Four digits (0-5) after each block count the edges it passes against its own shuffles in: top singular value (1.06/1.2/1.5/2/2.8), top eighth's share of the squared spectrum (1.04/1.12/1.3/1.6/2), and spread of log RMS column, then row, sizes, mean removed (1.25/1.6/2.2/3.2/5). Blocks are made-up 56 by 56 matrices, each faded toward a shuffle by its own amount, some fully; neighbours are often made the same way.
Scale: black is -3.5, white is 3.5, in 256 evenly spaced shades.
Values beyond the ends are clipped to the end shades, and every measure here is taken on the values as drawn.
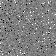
1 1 0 0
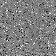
2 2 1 0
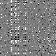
4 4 2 1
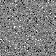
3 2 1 0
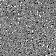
0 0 0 0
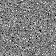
0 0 0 0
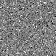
0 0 0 0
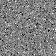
0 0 0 0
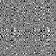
4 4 2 2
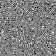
3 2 1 1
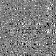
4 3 1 2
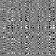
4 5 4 3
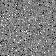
2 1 0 0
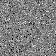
1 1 0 0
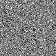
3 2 0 0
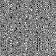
3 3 2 1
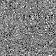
3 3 1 1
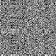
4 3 1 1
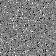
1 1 0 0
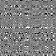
4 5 2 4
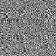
4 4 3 2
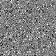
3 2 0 0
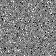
0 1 0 0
